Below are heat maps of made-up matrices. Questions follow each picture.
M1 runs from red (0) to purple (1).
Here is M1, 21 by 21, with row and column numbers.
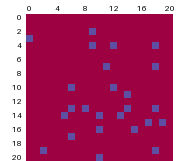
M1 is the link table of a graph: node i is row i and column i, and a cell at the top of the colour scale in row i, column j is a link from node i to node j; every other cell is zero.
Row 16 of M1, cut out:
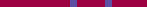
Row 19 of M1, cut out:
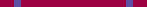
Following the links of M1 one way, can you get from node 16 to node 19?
yes
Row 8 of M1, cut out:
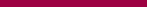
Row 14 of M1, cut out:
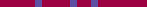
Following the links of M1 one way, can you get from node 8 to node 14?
no
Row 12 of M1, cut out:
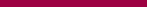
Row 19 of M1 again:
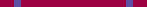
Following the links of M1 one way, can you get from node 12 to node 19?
no
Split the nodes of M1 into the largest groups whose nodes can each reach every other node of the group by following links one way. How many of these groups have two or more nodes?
1
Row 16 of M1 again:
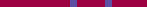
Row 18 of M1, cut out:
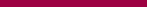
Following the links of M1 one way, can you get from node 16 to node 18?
yes
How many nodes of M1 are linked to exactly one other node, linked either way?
5
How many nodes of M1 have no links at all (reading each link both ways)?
1
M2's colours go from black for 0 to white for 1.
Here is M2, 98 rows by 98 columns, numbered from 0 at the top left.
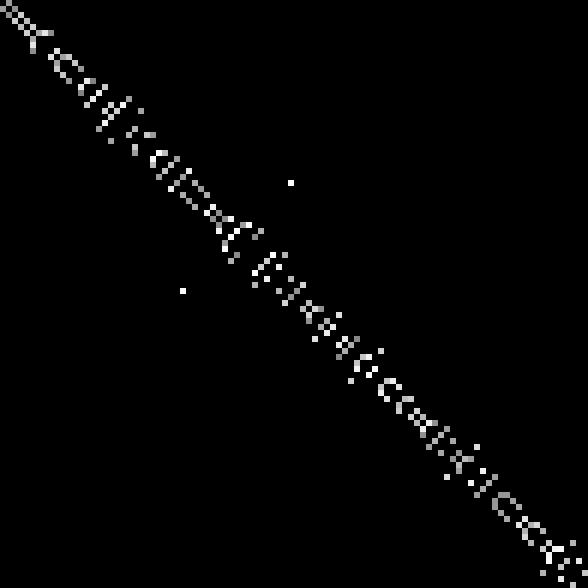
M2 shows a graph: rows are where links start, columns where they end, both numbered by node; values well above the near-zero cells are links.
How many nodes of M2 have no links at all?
0
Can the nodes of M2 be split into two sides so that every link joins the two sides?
yes
